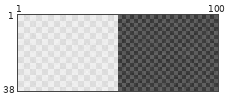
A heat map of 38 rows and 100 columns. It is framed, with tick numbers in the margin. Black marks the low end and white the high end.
It is made of 1 by 2 panels. Panel 1,1: very high, checkered, faint in contrast. Panel 1,2: low, checkered.
